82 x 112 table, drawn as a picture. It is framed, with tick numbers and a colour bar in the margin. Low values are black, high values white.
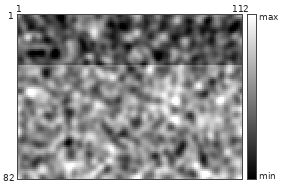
The texture is blotchy. No regular stripes run through it. Overall the values sit about 50% of the way up the scale. A horizontal seam about 30% of the way down splits the table, and the bottom part is higher.
